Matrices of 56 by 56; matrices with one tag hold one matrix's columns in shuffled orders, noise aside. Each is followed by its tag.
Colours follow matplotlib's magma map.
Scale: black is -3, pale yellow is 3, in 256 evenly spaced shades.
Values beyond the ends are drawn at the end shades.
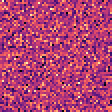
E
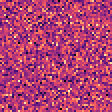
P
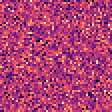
P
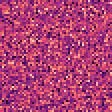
E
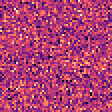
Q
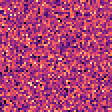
E
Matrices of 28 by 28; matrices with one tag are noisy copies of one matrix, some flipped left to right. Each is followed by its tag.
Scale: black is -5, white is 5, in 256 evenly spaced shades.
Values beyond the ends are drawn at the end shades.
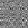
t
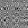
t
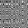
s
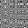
s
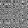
s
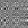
t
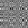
t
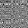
s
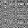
s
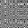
s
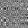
t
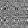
t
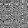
s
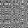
s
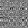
t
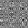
t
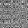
s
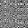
s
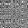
s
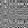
s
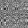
t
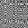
s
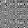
s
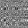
t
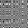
s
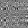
t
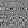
t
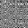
s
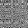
s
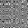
s
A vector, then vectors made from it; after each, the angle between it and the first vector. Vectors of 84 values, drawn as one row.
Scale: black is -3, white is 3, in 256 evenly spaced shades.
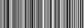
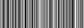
partly aligned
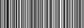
partly aligned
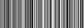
nearly parallel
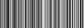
nearly parallel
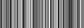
orthogonal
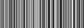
partly opposed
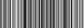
orthogonal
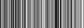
orthogonal
